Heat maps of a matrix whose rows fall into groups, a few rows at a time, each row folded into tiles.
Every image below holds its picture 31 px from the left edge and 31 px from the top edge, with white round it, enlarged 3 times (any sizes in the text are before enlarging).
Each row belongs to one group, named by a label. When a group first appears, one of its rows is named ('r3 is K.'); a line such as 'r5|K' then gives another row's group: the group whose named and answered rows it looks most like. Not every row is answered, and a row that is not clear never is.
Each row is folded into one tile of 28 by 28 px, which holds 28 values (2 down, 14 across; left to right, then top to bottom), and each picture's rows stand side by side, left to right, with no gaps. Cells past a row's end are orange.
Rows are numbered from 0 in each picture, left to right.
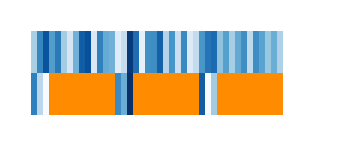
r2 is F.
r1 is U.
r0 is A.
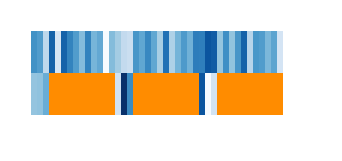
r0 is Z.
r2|F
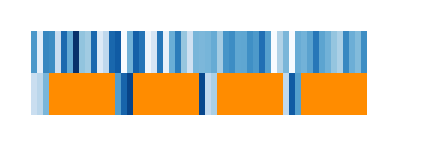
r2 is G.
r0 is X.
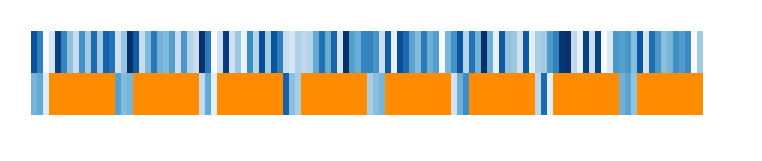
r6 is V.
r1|U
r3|G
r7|Z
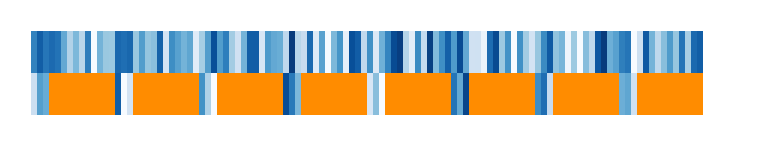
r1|F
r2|A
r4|V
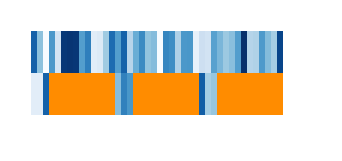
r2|X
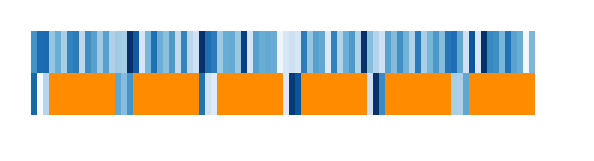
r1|U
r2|F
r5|Z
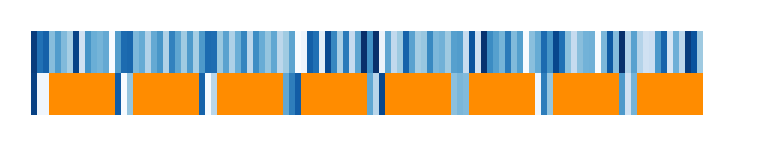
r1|F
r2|F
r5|Z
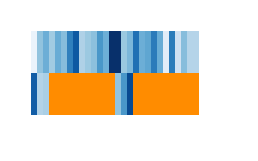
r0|X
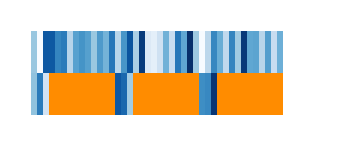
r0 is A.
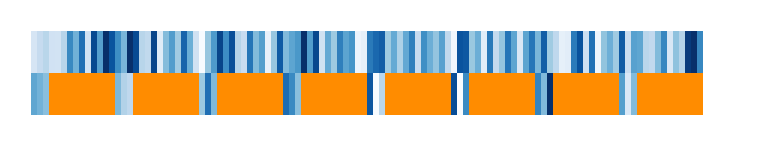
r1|U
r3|Z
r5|F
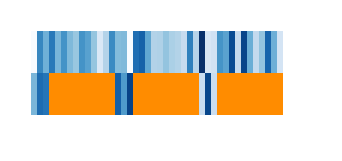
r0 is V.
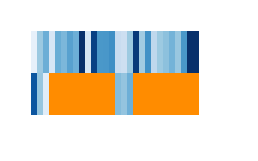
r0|G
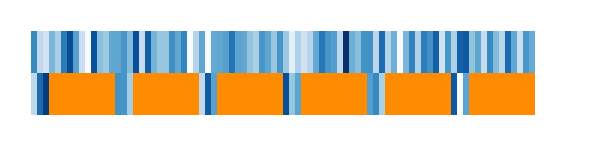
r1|Z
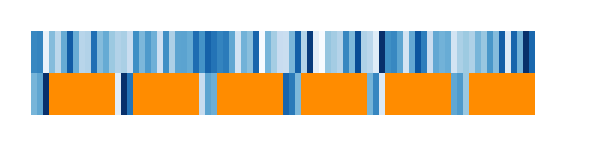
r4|A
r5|G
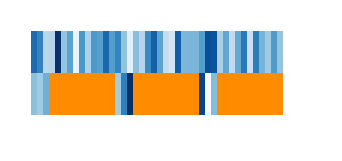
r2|F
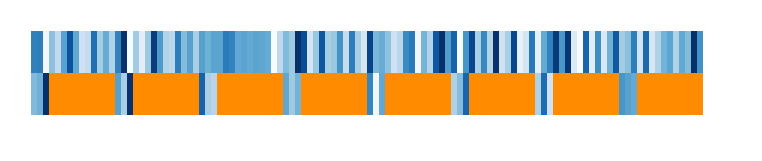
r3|U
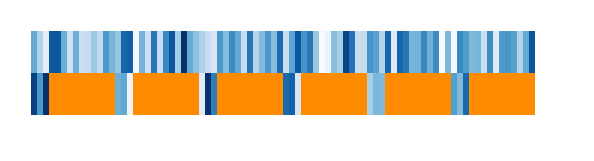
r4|Z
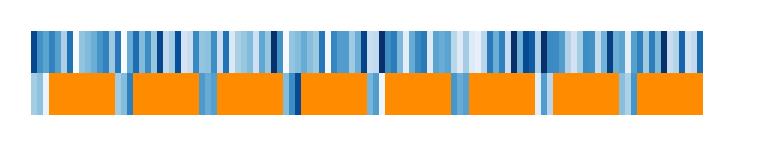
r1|X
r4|A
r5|G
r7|X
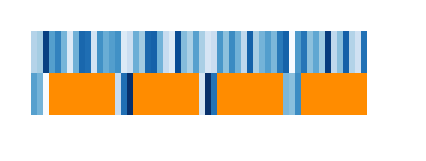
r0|A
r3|X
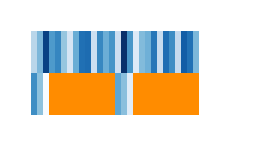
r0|A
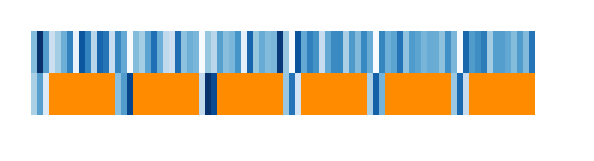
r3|A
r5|A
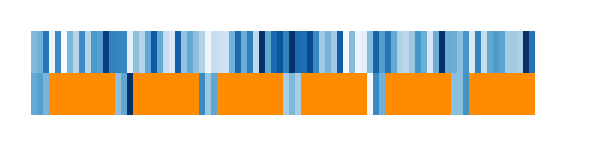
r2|G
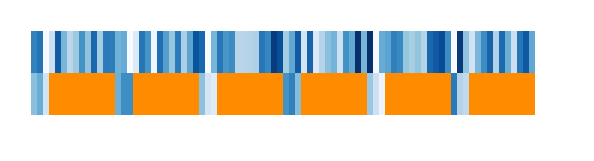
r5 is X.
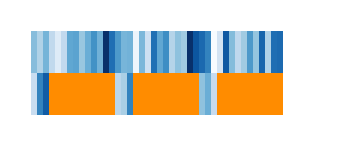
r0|G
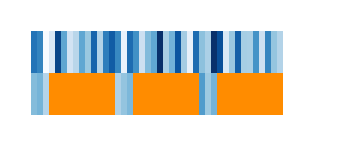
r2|U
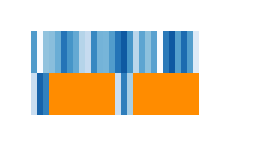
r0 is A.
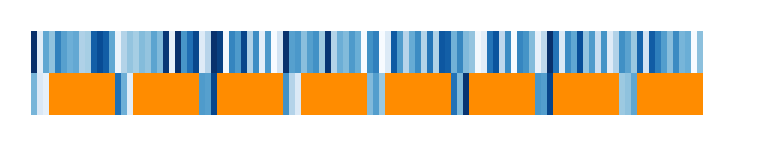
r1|G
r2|U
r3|F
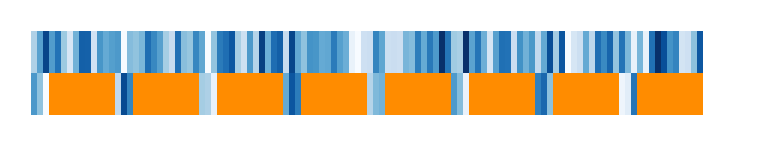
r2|V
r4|G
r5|A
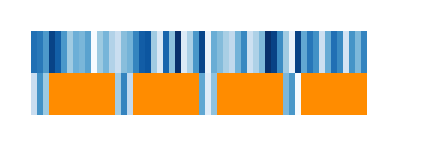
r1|V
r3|A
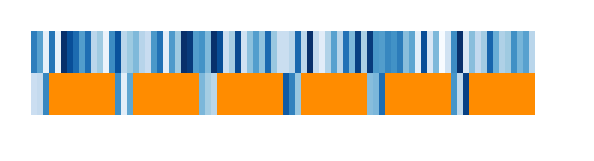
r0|Z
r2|U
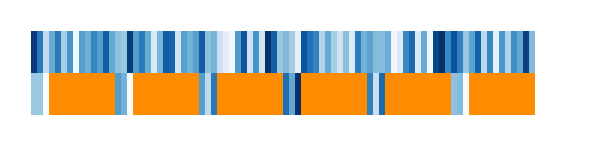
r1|A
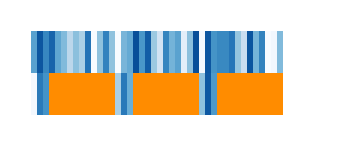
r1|V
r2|V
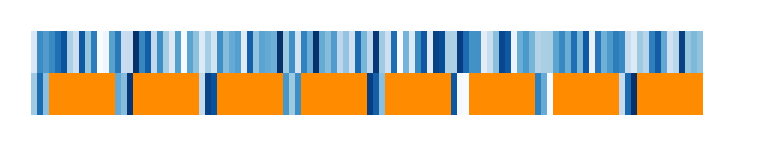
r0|V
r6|G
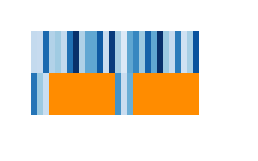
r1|X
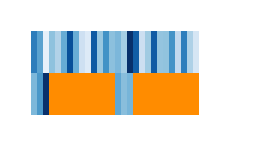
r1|U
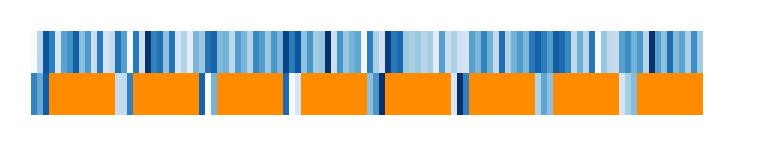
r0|U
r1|Z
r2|F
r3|F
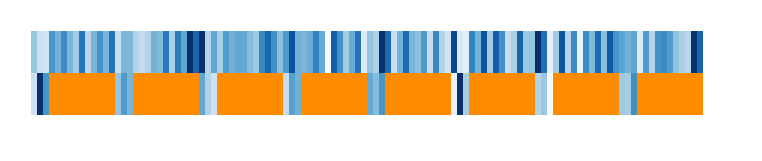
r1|G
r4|U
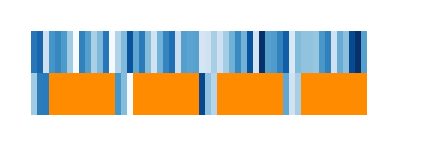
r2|G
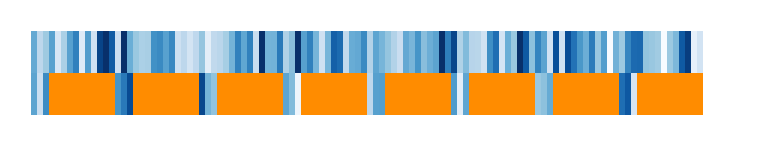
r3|A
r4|G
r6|Z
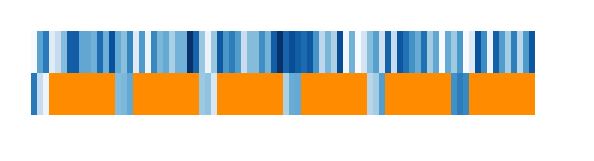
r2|V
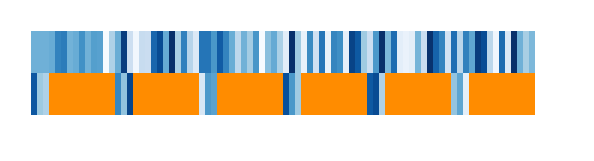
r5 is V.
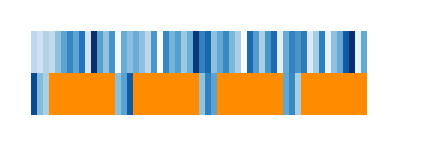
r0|G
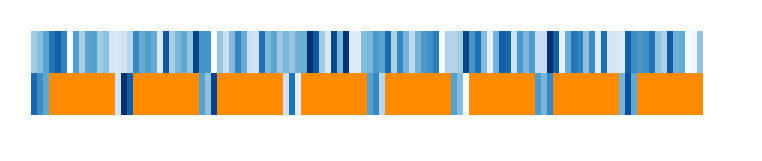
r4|Z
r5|A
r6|U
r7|V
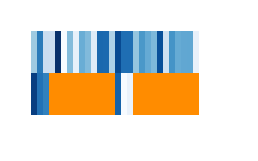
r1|F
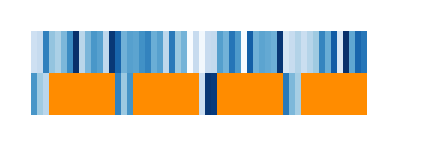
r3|G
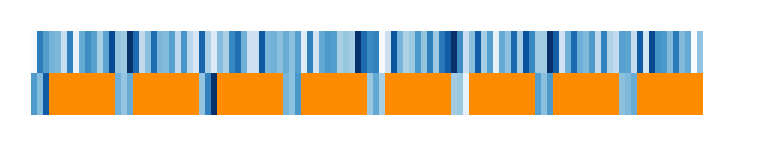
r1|U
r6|U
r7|Z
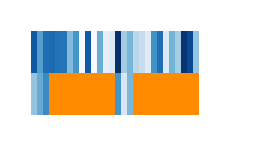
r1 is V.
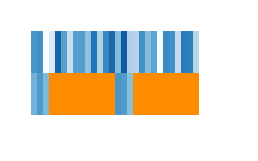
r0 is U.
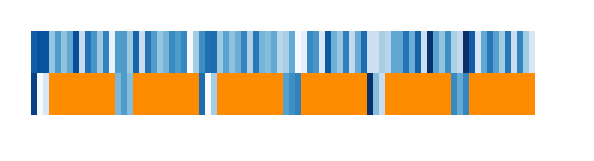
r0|F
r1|Z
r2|F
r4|G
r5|U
